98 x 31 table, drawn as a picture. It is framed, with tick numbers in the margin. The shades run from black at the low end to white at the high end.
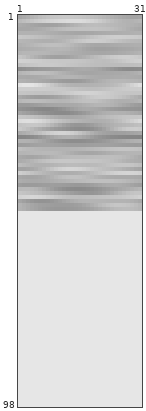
The table splits into 2 rows of 1 panel. Panel 1,1: high, streaked across. Panel 2,1: very high, flat.
